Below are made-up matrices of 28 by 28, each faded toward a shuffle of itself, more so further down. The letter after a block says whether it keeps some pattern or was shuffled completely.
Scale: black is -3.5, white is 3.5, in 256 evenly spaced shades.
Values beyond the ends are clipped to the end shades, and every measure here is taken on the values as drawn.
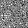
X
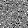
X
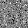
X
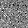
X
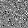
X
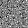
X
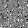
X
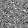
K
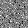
K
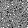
X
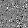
X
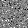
K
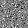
K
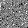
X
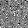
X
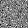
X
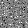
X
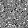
X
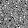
K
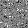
X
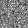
K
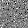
K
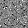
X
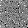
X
